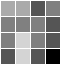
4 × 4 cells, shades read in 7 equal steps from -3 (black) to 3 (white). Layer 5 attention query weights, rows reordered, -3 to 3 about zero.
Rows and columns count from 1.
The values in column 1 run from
-1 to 1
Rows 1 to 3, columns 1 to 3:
1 1 -1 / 0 0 0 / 0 2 0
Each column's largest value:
1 2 0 0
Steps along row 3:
up down down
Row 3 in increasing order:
-1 0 0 2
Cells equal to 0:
6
